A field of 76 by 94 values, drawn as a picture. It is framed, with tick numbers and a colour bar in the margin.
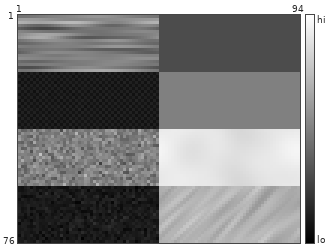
The table splits into 4 rows of 2 panels. Panel 1,1: middling, streaked across. Panel 1,2: low, flat. Panel 2,1: very low, checkered, faint in contrast. Panel 2,2: middling, flat. Panel 3,1: middling, fine-grained. Panel 3,2: very high, smooth, faint in contrast. Panel 4,1: very low, fine-grained, faint in contrast. Panel 4,2: high, slanting up to the right, faint in contrast.
